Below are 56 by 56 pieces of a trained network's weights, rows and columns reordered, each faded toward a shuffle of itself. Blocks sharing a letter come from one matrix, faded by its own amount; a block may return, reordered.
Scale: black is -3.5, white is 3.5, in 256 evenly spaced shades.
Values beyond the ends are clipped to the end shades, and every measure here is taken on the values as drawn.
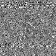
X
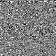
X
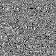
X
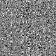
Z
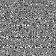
X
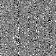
Z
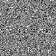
X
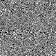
X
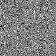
Z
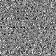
X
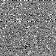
X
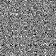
X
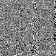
Z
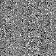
Z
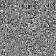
Z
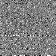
X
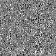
Z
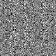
Z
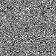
X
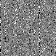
Z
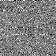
X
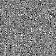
Z
